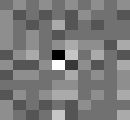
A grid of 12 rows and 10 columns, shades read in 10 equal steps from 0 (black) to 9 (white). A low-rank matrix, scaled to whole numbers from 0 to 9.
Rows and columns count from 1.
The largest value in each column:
5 5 6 5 9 7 5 6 4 6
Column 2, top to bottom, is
5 3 4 4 4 5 3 5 4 5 3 4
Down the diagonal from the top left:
4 3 3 4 5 7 5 5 4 6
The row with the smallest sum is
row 2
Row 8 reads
3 5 5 4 4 6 4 5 4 5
